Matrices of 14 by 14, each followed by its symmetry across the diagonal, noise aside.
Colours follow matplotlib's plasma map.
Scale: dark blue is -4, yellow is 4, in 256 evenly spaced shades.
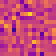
antisymmetric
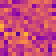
neither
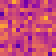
antisymmetric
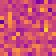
neither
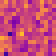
neither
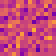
antisymmetric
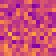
neither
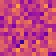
neither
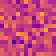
antisymmetric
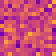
neither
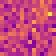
neither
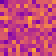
neither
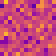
antisymmetric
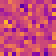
antisymmetric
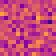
neither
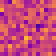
antisymmetric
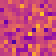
antisymmetric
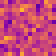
antisymmetric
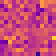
antisymmetric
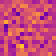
neither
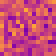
neither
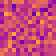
antisymmetric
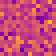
antisymmetric
